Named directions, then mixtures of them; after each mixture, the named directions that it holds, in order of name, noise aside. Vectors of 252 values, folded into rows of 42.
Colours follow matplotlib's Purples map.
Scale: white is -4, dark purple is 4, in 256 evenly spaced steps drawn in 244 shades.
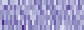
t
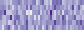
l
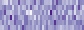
l, t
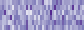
l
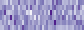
l, t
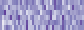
l, t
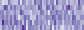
t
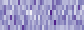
l, t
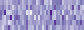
l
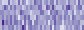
t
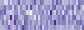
l, t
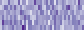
t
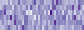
l, t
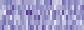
l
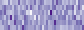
l, t
